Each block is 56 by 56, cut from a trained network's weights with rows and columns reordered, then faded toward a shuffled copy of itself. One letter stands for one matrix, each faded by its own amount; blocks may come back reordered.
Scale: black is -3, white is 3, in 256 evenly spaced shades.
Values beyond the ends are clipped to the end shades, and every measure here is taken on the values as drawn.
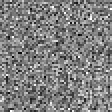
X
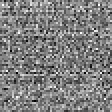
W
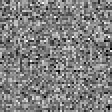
W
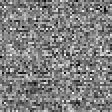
W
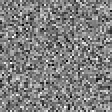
X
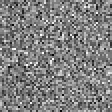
X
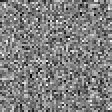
X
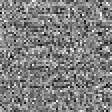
W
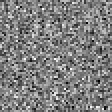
X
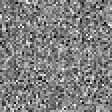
X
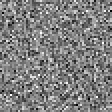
X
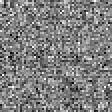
W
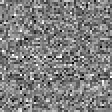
W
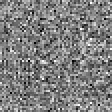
W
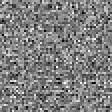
W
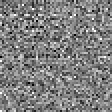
W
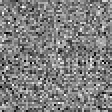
W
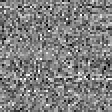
W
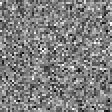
X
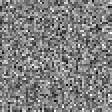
X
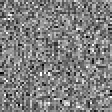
X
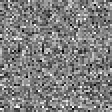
W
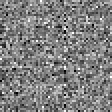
W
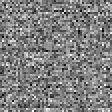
W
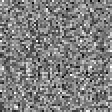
X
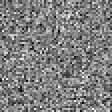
X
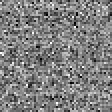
W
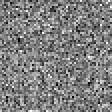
X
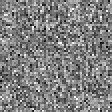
X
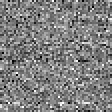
W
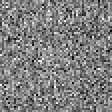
X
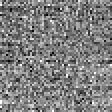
W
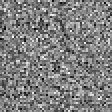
X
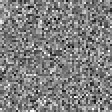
X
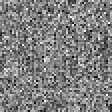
X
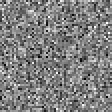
X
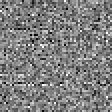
W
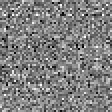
W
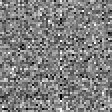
W
